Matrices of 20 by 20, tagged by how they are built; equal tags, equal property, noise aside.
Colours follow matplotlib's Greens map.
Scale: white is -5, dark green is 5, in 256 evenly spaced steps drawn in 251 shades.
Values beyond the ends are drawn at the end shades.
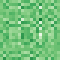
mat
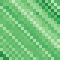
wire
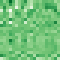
mat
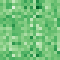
mat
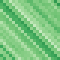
wire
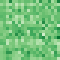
mat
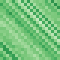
wire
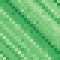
wire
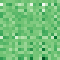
mat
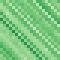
wire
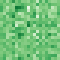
mat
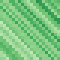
wire
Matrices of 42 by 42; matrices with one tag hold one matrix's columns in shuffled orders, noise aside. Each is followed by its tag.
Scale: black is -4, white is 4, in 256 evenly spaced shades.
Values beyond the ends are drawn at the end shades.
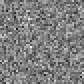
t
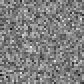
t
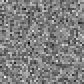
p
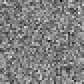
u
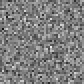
t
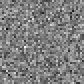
t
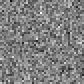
u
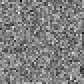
u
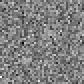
p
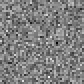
p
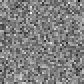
u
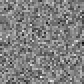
p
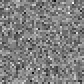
u
